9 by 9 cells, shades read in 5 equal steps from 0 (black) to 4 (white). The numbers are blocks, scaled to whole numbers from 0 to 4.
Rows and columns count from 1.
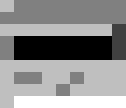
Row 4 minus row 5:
0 0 0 0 0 0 0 0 0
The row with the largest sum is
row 9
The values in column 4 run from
0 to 4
